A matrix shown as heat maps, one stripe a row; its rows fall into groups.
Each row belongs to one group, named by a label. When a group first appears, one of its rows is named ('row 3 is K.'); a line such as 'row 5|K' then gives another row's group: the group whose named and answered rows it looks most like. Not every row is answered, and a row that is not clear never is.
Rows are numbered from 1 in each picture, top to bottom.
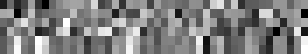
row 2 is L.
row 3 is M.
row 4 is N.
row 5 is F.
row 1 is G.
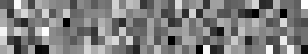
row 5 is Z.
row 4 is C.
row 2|M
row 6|L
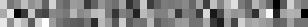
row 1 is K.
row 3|C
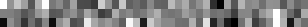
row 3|N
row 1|C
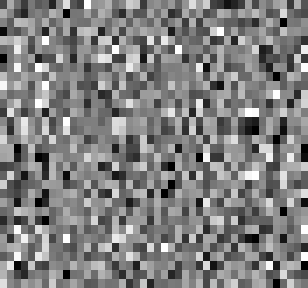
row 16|K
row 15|M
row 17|L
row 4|G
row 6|F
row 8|F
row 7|N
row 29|F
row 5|C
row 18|L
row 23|L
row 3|M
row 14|M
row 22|G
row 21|Z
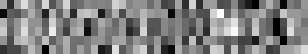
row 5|M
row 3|K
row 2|G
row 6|G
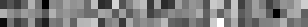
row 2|K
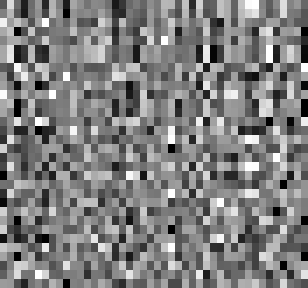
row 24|K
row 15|G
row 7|L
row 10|L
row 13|L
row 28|C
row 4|L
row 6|L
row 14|F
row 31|F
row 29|L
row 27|G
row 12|L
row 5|C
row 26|Z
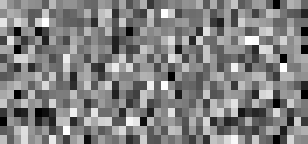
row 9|G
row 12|K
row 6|L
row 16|K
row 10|C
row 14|N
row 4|L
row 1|K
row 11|L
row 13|G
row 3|C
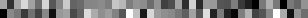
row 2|N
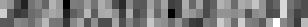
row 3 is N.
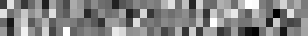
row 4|M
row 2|K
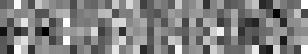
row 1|F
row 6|F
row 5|M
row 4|G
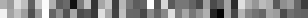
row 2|C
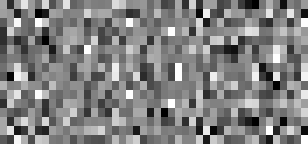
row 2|L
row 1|M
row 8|F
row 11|F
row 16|F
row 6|N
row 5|G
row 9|F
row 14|M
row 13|G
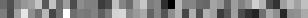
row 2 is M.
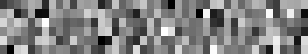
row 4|C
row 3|C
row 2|L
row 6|F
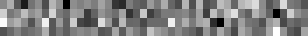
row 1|Z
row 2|K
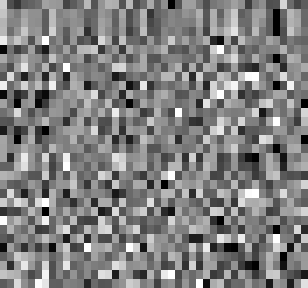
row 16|L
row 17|K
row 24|G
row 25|C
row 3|K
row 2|K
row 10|K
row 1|Z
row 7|K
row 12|L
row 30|M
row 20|C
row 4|K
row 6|G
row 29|M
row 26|N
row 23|C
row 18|M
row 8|M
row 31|C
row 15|G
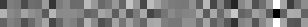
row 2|K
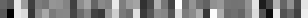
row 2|F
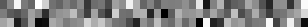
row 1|F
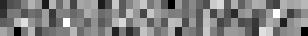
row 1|G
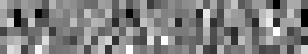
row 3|L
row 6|F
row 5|C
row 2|L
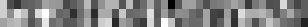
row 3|C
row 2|C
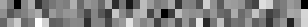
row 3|F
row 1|L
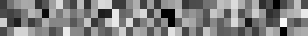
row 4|M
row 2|G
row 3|Z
